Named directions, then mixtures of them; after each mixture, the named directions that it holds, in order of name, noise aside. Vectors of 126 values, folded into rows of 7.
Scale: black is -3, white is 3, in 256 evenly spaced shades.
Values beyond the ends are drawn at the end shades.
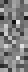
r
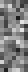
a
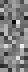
r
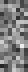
a, r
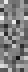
r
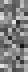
a, r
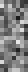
a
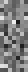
r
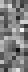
a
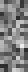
a, r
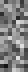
a, r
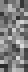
a, r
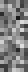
a, r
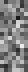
a, r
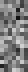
a, r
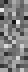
r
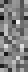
r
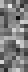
a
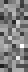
a, r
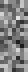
a, r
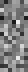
r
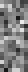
a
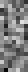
a, r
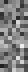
a, r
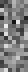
a, r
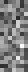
a, r
